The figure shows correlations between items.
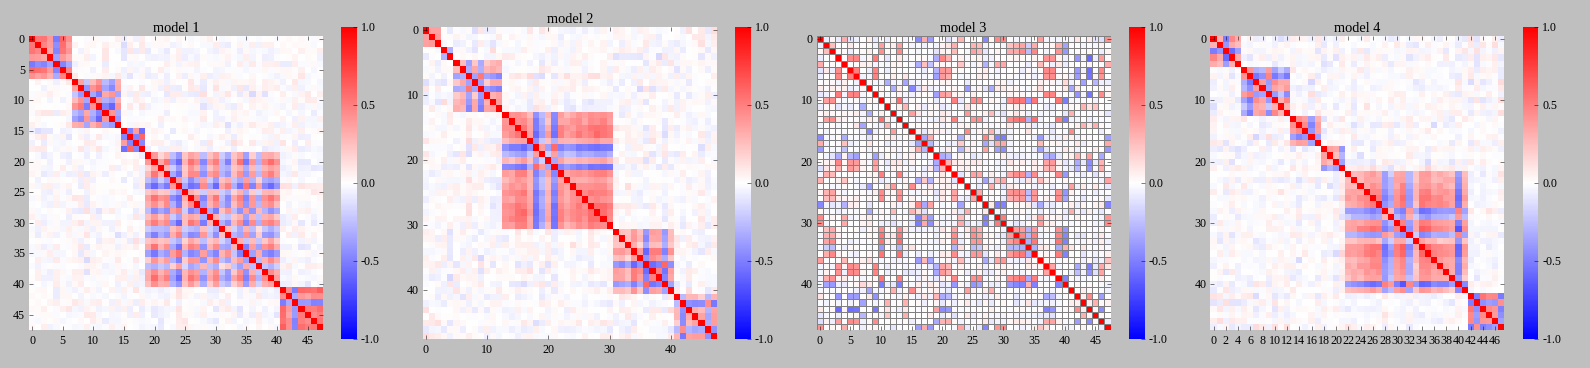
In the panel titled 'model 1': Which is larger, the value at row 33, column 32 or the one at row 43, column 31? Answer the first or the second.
the second
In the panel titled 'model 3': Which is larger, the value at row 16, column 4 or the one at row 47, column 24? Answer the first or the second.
the second
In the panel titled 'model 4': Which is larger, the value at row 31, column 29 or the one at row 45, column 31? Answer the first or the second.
the second
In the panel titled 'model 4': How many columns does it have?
48
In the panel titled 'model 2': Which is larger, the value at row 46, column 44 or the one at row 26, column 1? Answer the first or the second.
the second
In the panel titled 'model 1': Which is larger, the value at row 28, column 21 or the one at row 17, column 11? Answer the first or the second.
the second
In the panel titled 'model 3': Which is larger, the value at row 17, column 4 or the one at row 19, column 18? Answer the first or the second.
the first
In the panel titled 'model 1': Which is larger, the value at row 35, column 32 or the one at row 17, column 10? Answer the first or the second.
the first
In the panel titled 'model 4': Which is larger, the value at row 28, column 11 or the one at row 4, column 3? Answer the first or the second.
the second
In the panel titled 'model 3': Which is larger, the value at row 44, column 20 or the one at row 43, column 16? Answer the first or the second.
the second
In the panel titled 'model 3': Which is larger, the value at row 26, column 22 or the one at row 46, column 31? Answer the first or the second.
the first
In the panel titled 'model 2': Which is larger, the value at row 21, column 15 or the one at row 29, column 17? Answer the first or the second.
the second
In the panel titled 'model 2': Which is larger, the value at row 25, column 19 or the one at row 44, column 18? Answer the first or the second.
the second
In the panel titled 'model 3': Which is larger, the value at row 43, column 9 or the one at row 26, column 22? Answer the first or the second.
the second
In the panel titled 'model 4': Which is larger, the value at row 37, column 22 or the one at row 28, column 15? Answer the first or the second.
the first
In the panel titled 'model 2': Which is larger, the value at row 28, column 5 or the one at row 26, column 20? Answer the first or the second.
the second
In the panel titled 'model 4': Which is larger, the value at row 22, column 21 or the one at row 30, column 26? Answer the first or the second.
the second
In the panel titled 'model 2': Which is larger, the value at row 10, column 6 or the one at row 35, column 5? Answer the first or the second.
the first
